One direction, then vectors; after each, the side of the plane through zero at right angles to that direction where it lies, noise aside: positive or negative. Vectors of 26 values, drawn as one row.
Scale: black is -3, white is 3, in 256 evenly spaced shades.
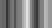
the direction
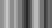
negative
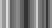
negative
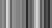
negative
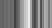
positive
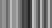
negative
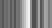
positive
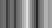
positive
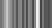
negative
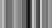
negative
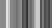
negative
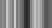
negative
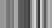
negative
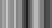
negative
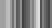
negative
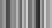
positive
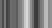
positive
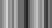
negative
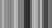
negative
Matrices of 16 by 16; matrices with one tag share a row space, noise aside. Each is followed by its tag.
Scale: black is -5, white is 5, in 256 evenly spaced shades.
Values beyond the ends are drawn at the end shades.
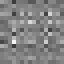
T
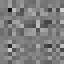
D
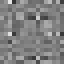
D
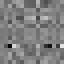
D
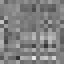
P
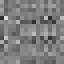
P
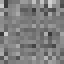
P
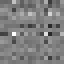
T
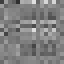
P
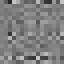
D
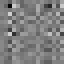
D
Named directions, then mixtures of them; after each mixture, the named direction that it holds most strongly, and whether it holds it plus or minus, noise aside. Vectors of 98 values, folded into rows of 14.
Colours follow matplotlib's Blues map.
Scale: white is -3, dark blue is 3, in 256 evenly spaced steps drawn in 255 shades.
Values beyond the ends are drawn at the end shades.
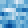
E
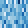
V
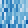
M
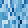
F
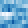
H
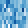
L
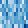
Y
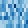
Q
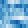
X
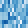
F, minus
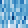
M, minus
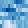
E, minus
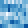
H, plus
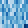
Y, plus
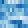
X, plus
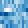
E, plus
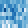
L, plus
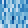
M, minus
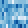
X, plus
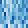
M, minus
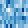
L, plus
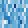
Q, plus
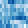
X, minus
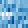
H, plus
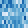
Y, minus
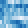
X, plus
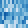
M, minus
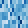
F, plus
